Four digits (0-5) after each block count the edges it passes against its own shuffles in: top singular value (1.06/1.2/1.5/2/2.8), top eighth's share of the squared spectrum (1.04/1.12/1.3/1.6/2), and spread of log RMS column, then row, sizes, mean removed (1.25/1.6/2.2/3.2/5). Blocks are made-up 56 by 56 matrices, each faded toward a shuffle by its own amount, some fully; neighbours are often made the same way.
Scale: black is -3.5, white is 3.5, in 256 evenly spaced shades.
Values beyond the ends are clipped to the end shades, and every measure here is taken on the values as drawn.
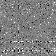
2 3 1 2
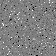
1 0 0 0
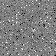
0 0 0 0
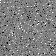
0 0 0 0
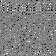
3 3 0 1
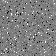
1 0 0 0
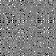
4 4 2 2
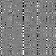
5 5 3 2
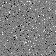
0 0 0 0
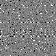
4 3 1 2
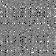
4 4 2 2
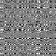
4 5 2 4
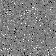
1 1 0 0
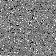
1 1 0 0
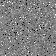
0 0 0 0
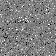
2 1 0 0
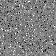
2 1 0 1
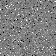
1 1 0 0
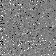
1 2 1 1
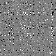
2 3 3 2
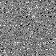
1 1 0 2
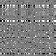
5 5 3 3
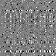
4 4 2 2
